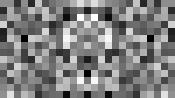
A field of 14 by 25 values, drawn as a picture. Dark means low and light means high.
There is no seam. Overall the values sit about 50% of the way up the scale. No single row or column stands out from its neighbours. The values follow a bell shape. It is mirror symmetric from left to right. No overall slope runs across the table. The grain is fine, like static.
